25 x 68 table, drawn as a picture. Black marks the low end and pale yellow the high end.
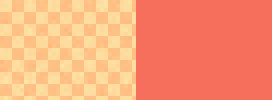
The table splits into one row of 2 panels. Panel 1,1: very high, checkered, faint in contrast. Panel 1,2: high, flat.
